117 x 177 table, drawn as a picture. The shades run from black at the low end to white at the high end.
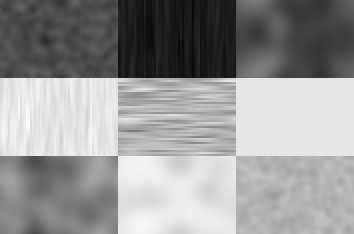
The table splits into 3 rows of 3 panels. Panel 1,1: low, blotchy, faint in contrast. Panel 1,2: very low, streaked downward, faint in contrast. Panel 1,3: low, smooth. Panel 2,1: very high, streaked downward, faint in contrast. Panel 2,2: high, streaked across. Panel 2,3: very high, flat. Panel 3,1: middling, smooth. Panel 3,2: very high, smooth, faint in contrast. Panel 3,3: high, blotchy, faint in contrast.
